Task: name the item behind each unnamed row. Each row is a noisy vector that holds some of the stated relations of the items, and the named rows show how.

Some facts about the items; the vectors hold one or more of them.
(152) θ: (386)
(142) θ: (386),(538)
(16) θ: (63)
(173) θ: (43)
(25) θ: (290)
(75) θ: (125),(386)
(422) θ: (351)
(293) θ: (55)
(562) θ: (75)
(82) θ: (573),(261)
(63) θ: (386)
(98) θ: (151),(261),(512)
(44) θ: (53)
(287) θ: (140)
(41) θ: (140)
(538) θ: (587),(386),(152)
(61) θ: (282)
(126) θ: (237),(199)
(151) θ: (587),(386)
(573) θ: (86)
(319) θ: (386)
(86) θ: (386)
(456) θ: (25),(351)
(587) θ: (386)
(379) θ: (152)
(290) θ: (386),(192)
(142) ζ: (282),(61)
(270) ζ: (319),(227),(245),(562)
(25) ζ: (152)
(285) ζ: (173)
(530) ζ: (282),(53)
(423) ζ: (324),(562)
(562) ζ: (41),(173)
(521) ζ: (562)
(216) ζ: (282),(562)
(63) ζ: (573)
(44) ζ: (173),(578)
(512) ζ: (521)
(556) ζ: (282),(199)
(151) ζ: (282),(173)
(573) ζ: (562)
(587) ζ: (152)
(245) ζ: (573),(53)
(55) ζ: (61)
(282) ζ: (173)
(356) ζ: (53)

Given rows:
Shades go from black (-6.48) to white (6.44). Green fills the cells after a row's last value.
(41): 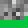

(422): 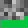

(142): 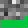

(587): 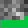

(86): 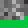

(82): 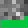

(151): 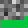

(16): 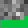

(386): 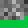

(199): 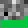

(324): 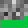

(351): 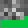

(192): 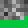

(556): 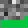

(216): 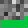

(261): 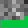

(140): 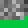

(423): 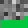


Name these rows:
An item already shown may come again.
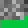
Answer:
(140)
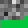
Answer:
(44)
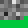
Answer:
(285)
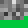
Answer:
(573)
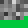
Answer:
(245)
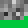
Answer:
(319)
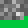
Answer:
(287)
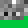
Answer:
(173)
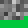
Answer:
(356)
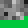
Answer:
(126)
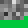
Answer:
(521)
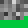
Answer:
(245)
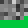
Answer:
(270)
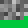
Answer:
(63)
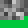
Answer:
(422)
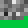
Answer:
(61)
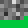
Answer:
(530)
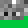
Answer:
(173)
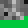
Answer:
(237)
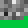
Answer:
(61)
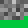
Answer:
(512)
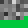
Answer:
(423)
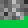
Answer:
(43)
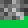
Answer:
(25)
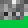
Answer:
(562)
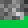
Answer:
(587)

